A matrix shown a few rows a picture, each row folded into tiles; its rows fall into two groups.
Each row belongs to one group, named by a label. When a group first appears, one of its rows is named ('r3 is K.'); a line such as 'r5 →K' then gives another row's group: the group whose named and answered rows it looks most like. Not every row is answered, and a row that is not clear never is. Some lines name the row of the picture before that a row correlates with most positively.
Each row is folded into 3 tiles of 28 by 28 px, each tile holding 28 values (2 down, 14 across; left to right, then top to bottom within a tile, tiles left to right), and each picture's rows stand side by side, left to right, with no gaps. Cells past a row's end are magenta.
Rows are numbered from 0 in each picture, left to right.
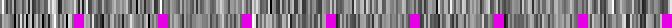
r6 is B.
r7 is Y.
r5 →B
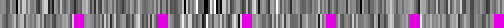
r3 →Y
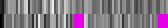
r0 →B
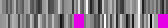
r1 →Y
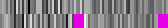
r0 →Y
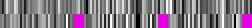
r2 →Y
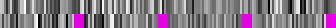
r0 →Y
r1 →B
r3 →Y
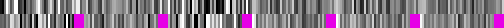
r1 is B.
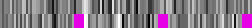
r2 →Y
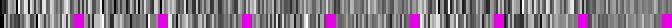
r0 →B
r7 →B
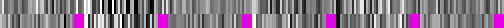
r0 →B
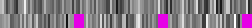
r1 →Y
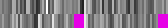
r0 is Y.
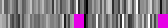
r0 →B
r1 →B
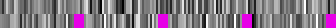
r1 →Y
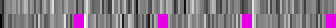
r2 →Y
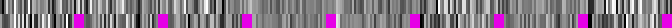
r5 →B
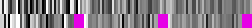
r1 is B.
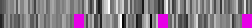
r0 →B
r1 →Y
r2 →B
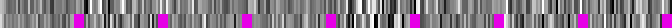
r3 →Y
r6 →B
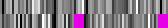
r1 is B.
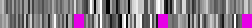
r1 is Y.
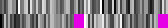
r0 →B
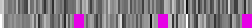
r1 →Y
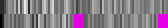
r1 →B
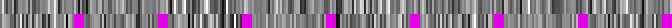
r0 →Y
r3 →Y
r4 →B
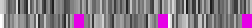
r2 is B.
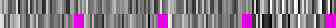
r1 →B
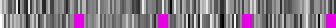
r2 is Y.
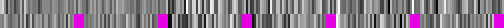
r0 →Y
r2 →B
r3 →B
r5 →Y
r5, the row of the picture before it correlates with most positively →3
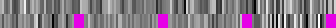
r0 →Y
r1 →Y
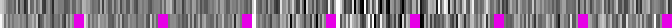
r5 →B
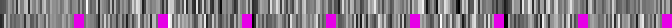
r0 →B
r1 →Y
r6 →B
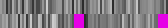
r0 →Y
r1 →B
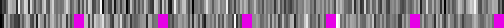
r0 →B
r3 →Y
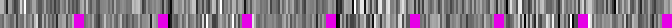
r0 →Y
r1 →Y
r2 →B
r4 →B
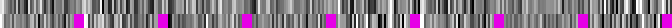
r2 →B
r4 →Y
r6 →Y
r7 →Y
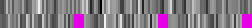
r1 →Y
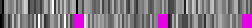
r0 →B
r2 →B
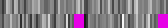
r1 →B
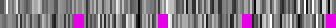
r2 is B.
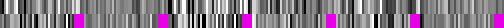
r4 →Y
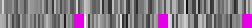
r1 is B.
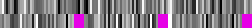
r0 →Y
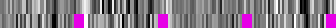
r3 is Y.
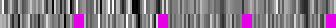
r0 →B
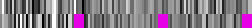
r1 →B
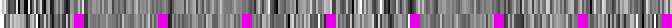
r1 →B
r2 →B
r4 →Y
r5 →Y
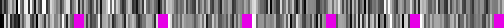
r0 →B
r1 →Y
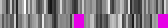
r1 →Y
